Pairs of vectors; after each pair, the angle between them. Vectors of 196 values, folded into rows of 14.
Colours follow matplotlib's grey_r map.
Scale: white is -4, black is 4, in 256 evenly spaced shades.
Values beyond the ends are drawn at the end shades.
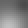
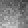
nearly parallel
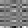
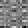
nearly opposite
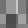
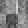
nearly parallel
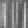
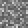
orthogonal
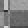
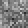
partly aligned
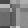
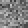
partly opposed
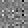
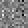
nearly parallel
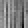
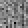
partly aligned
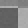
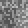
partly aligned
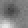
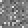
orthogonal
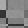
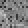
partly opposed
